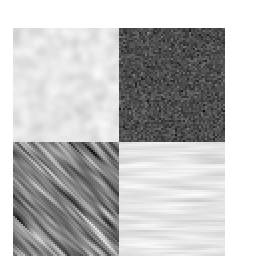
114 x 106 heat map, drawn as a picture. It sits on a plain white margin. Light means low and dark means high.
It is made of 2 by 2 panels. Panel 1,1: very low, blotchy, faint in contrast. Panel 1,2: high, fine-grained. Panel 2,1: middling, slanting down to the right, strong in contrast. Panel 2,2: very low, streaked across, faint in contrast.
